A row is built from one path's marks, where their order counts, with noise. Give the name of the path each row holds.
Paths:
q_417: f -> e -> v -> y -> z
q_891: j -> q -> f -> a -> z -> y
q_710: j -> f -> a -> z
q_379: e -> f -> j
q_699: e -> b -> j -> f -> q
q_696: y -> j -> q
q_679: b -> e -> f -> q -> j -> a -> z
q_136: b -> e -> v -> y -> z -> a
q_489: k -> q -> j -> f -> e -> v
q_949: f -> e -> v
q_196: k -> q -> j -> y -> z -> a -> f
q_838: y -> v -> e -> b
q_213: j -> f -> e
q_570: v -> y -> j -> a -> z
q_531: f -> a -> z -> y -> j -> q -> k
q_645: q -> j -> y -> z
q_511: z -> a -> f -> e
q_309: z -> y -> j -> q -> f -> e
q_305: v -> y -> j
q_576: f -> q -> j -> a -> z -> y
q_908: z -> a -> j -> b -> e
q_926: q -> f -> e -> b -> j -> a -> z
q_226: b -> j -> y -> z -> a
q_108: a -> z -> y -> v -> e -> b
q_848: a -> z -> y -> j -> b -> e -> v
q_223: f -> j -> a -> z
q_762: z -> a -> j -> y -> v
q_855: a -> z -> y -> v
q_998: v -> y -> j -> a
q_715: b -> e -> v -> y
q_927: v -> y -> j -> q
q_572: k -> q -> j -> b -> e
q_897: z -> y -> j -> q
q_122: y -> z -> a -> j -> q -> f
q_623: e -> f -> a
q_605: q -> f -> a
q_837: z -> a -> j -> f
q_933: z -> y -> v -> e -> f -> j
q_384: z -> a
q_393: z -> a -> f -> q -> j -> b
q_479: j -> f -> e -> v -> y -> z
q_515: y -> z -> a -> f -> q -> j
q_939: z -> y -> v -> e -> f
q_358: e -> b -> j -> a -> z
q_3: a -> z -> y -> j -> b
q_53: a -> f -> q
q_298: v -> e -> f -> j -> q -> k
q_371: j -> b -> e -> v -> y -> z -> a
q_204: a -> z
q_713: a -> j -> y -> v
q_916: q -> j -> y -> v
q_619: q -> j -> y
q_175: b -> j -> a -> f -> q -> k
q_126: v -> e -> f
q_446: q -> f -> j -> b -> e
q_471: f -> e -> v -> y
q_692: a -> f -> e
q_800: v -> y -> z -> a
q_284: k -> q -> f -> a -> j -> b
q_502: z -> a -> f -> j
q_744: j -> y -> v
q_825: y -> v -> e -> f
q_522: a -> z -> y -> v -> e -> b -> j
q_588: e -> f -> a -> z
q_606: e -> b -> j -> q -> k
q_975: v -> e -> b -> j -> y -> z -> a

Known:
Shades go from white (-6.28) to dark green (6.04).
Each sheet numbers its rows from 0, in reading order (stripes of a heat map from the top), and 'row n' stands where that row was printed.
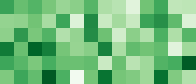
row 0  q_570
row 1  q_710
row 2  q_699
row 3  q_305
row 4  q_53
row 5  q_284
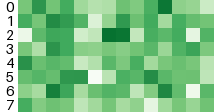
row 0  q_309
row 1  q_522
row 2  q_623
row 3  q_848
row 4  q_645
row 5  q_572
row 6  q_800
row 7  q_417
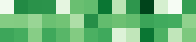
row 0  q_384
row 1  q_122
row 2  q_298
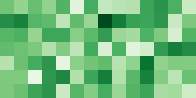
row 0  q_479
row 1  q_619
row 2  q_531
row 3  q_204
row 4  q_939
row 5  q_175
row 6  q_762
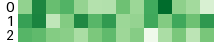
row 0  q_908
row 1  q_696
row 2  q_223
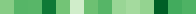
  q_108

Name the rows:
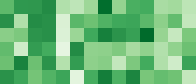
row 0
q_933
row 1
q_916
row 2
q_605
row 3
q_949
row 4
q_897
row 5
q_515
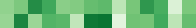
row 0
q_975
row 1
q_606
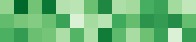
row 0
q_393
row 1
q_692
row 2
q_471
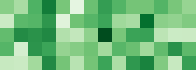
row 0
q_196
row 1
q_837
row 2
q_502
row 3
q_855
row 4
q_136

